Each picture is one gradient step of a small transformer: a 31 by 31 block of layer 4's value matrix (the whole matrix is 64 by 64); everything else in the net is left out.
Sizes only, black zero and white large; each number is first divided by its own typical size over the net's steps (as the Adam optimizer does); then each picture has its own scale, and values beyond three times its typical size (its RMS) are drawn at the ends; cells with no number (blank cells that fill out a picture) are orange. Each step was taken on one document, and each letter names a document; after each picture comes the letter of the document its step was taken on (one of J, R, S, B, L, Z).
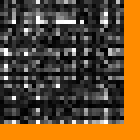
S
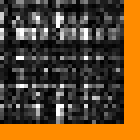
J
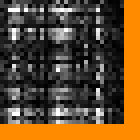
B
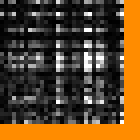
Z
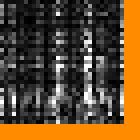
Z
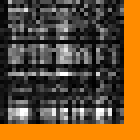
B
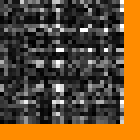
Z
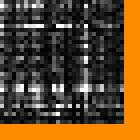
J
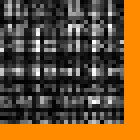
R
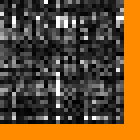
S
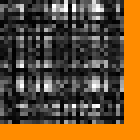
R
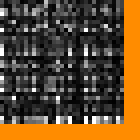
S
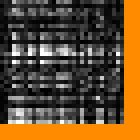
B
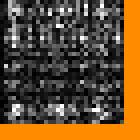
B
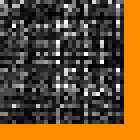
S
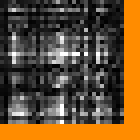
B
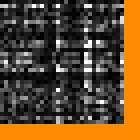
Z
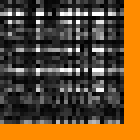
R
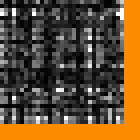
Z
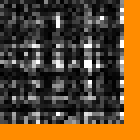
Z
